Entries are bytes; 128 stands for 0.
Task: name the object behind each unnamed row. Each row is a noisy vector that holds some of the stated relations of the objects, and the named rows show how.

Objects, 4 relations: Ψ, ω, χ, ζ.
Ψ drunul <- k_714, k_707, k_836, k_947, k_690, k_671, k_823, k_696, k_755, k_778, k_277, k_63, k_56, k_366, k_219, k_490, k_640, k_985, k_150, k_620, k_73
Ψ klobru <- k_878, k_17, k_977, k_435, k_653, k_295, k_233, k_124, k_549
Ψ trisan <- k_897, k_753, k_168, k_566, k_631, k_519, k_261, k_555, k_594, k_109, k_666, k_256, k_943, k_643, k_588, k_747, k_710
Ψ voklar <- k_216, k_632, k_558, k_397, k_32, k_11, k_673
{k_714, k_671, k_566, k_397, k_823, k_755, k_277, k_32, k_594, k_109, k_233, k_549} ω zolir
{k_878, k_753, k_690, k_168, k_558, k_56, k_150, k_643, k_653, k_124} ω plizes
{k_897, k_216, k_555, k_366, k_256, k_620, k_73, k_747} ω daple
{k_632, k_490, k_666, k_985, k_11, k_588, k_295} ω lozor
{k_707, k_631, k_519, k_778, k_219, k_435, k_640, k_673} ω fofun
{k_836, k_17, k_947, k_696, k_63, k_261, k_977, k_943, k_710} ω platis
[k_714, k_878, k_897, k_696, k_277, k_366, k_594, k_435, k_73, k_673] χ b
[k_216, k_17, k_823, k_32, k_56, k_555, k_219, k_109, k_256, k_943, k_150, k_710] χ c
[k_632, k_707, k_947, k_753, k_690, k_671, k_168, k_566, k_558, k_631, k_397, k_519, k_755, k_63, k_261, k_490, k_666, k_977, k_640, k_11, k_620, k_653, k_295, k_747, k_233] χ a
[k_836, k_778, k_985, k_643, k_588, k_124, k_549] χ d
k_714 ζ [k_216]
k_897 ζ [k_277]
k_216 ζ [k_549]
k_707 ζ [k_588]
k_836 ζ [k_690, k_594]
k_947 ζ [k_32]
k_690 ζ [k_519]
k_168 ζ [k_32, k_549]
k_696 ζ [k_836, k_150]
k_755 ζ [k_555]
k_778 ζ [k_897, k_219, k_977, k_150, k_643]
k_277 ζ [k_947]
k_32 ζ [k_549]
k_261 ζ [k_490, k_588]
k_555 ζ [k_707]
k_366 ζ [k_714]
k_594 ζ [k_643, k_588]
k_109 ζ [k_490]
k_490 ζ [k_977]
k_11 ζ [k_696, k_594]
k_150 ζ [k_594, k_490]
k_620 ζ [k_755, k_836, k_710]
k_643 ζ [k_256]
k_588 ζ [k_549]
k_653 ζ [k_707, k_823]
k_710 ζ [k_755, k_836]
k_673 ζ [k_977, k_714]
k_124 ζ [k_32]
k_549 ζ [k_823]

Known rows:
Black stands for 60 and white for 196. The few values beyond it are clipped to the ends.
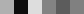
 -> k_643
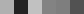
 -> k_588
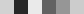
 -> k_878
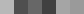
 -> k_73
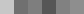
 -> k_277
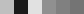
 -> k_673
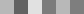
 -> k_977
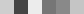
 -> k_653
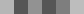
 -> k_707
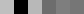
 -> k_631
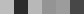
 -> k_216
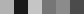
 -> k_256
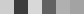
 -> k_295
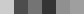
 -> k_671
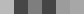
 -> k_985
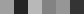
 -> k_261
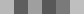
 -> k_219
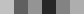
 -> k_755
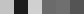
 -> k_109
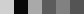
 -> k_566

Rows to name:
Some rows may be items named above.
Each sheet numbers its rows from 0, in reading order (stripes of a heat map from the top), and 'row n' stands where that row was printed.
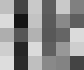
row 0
k_17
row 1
k_397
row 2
k_150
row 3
k_878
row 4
k_32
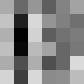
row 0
k_490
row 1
k_673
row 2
k_519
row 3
k_168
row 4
k_150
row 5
k_124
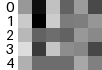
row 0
k_710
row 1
k_558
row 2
k_366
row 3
k_32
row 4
k_947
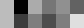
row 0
k_666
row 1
k_56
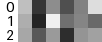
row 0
k_56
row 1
k_11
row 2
k_620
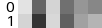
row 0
k_549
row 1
k_435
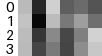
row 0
k_594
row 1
k_632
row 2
k_56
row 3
k_640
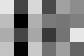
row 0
k_233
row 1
k_753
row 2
k_690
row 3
k_632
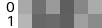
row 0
k_490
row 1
k_366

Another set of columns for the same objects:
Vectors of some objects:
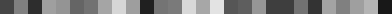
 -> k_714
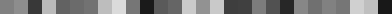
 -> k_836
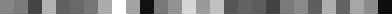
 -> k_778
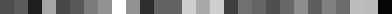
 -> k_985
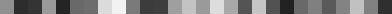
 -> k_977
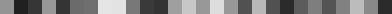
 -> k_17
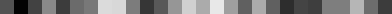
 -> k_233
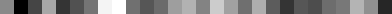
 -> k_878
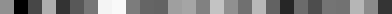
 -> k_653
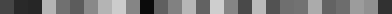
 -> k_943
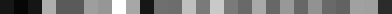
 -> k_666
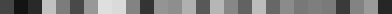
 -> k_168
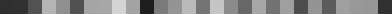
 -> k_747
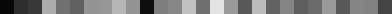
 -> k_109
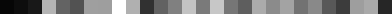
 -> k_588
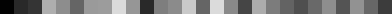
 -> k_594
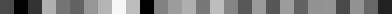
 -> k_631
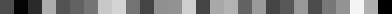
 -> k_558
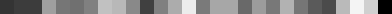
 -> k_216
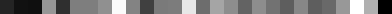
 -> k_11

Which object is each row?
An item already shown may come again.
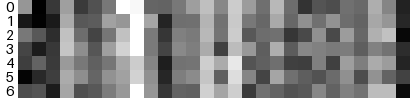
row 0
k_124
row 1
k_666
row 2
k_56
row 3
k_643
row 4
k_671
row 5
k_594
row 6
k_985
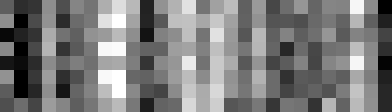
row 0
k_673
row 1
k_435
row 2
k_109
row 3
k_653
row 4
k_397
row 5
k_124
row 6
k_295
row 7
k_755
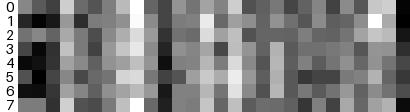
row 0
k_690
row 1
k_11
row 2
k_620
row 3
k_753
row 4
k_566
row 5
k_233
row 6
k_566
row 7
k_150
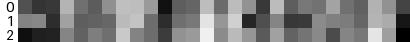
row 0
k_710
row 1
k_947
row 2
k_32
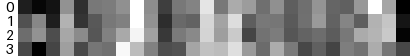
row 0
k_632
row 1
k_490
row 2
k_366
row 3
k_549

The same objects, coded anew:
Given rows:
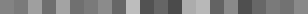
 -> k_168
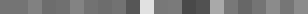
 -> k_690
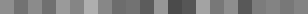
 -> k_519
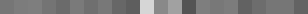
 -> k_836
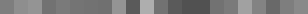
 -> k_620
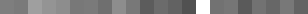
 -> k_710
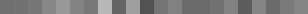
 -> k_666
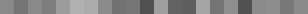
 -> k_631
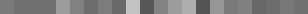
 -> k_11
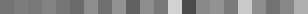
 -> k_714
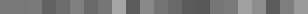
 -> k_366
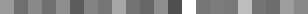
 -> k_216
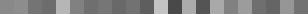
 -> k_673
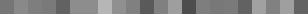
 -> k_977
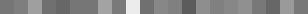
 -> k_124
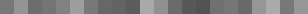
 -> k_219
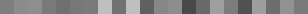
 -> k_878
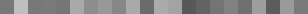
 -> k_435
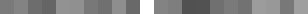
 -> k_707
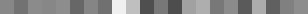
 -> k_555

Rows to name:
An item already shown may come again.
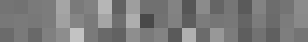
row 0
k_666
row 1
k_666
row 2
k_632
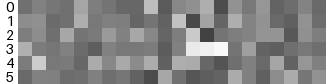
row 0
k_11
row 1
k_673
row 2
k_233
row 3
k_594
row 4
k_435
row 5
k_56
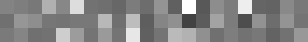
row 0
k_32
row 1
k_878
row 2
k_588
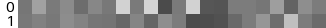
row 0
k_295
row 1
k_947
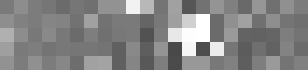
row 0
k_653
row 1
k_109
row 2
k_594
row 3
k_558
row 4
k_753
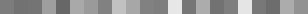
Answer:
k_549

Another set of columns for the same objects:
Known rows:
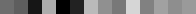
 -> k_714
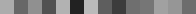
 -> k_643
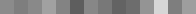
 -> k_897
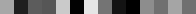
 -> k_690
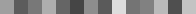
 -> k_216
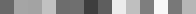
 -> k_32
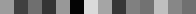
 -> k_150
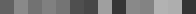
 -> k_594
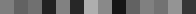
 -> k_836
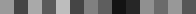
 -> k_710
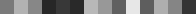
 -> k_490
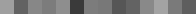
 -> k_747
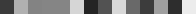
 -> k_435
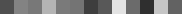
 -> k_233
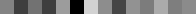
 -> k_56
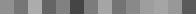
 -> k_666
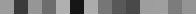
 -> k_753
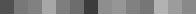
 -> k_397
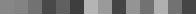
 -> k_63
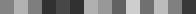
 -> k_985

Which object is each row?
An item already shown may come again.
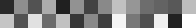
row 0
k_673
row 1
k_653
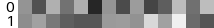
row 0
k_558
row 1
k_947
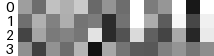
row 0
k_124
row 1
k_549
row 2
k_435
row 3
k_753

